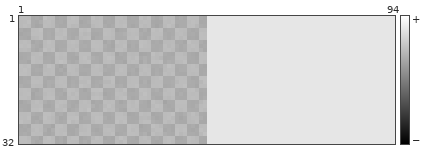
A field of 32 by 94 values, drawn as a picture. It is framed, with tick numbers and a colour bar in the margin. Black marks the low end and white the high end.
The table splits into one row of 2 panels. Panel 1,1: high, checkered, faint in contrast. Panel 1,2: very high, flat.
